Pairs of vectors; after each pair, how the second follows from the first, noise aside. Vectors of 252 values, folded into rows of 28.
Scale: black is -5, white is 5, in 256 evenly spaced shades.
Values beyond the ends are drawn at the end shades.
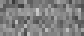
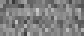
copied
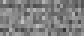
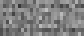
reversed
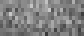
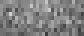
copied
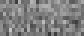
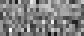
scaled up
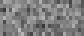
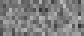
reversed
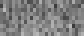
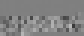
partly zeroed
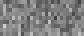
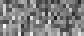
scaled up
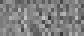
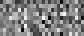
scaled up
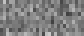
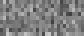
copied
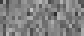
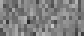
reversed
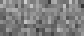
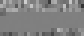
partly zeroed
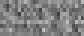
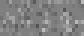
partly zeroed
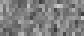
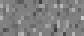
partly zeroed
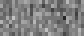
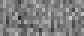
reversed
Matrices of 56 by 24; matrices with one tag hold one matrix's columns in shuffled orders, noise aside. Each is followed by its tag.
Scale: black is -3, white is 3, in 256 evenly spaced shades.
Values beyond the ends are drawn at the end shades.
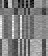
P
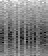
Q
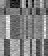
P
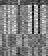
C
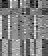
P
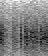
Q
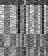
C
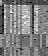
C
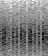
Q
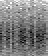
Q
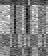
C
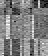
P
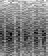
Q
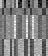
P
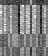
C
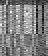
C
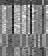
C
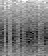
Q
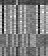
C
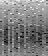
Q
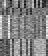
P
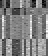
P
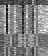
C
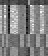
C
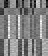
P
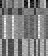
P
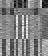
P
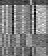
C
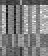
C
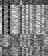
C
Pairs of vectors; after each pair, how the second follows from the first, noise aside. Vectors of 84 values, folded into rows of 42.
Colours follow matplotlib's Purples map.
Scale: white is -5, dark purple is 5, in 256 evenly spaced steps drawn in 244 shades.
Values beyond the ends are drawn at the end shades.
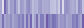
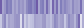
reversed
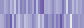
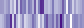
scaled up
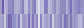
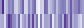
scaled up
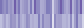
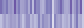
copied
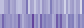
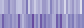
copied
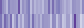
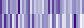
scaled up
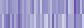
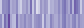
reversed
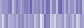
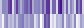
scaled up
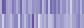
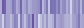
copied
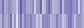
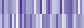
scaled up
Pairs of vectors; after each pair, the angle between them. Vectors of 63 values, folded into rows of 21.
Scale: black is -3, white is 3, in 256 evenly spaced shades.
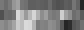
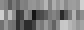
nearly opposite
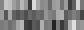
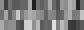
nearly opposite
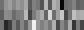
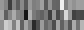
nearly opposite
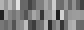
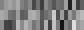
partly aligned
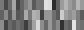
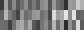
orthogonal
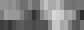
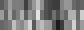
partly opposed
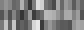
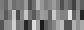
partly aligned
